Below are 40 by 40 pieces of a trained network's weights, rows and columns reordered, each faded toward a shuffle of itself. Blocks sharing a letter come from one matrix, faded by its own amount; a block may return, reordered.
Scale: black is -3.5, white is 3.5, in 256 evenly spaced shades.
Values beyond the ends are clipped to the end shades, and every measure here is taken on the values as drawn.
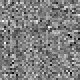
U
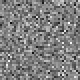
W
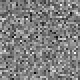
W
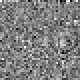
U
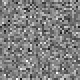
W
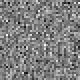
U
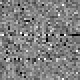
U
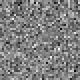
W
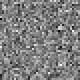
U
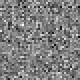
W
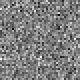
W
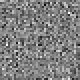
W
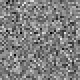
W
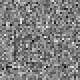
W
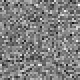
W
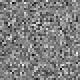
U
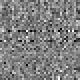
U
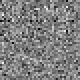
W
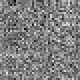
U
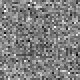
W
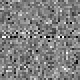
U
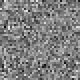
W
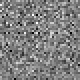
U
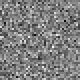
W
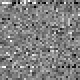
U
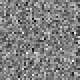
U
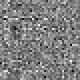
U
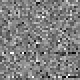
U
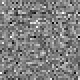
U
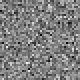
W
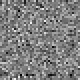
W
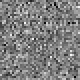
W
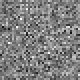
W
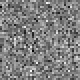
W
